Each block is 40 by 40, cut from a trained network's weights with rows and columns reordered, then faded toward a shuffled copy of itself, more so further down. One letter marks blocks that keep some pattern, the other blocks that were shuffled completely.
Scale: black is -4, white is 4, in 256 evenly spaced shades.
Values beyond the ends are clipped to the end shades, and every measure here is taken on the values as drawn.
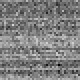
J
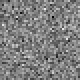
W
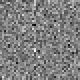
J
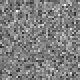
W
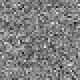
W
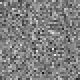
J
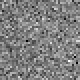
W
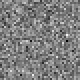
W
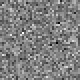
W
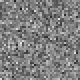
W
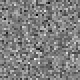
W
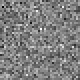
J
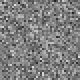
W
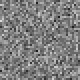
W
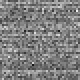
J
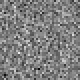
J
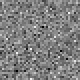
W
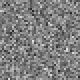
W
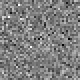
W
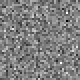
W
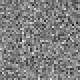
W
